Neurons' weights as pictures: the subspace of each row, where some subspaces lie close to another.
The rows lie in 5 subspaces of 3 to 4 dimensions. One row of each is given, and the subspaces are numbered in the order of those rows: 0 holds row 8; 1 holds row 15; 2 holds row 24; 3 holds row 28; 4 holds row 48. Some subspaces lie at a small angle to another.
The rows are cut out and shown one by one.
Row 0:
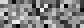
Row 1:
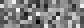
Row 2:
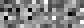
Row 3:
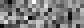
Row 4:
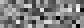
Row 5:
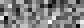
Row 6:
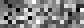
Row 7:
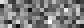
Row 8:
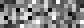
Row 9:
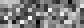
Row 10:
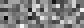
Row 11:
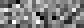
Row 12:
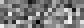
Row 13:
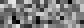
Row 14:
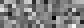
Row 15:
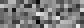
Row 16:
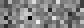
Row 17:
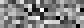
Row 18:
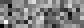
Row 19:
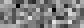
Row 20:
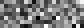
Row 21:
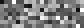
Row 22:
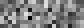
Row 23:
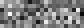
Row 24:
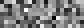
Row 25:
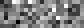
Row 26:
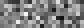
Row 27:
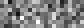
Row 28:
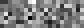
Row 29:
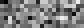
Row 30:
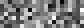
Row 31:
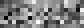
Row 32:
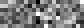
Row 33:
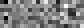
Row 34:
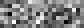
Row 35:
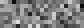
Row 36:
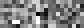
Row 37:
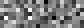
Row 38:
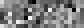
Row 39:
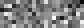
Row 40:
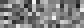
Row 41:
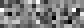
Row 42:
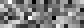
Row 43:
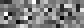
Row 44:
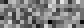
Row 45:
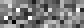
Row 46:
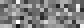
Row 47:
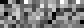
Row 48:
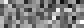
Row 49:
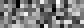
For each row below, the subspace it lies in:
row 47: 4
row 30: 4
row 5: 4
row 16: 0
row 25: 2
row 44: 4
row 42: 2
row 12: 3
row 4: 1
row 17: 1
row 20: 1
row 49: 2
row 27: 4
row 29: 4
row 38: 3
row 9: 0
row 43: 3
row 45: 0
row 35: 2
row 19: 2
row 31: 0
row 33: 4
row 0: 2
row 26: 2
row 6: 0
